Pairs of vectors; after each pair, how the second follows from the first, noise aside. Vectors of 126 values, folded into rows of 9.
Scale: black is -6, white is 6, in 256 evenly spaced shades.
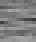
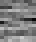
scaled up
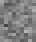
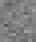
shrunk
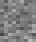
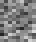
scaled up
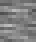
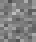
shuffled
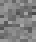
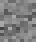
reversed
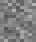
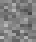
reversed
